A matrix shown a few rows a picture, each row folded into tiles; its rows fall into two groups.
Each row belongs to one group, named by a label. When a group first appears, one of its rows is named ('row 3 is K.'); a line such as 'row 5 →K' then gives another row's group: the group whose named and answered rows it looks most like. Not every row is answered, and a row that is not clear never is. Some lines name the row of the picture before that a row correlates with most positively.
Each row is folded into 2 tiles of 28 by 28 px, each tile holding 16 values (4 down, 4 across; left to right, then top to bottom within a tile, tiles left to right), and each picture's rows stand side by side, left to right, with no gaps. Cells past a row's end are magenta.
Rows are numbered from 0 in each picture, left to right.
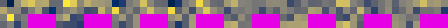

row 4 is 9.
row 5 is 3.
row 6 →9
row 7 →9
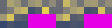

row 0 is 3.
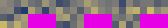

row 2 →3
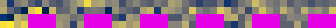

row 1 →9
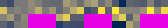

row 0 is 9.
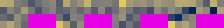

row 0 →9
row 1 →9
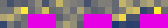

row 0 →3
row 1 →9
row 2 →3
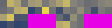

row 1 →9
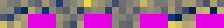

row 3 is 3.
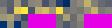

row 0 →3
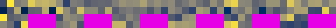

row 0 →9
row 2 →9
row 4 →9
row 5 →3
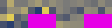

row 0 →3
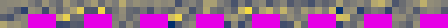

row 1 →3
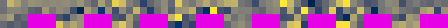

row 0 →3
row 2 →9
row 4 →9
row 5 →9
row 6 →9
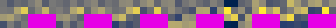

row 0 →3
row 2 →3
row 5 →3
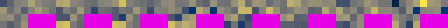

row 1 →9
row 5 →3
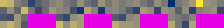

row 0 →9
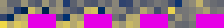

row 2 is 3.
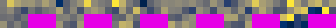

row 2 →9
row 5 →3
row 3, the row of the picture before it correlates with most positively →0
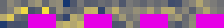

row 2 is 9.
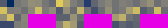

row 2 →3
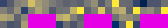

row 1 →3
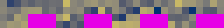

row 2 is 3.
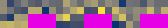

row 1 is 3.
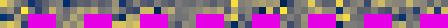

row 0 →9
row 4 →3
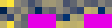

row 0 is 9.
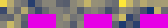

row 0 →9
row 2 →3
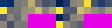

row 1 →9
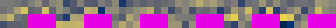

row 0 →3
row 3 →9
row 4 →3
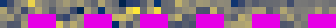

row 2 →3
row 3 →3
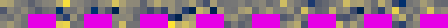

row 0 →9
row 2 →9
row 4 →3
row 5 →9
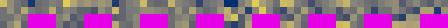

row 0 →9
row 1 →3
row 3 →9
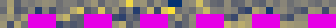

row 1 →3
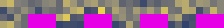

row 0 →9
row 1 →3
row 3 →3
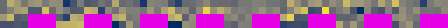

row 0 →3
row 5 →3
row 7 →9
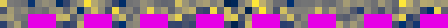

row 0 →9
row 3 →3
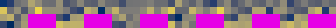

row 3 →9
